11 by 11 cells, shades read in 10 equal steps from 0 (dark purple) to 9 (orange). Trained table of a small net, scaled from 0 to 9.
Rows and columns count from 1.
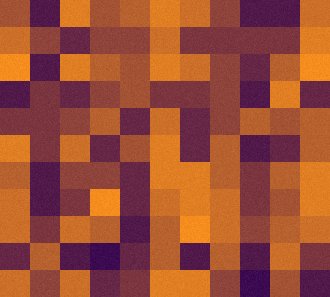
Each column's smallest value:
1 1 1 0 1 3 1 3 0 1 1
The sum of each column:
62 30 53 48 37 76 58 55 25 54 65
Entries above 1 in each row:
8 11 10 9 11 10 10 10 10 7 9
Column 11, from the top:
7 8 9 2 6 6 8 8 7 3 1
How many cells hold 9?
4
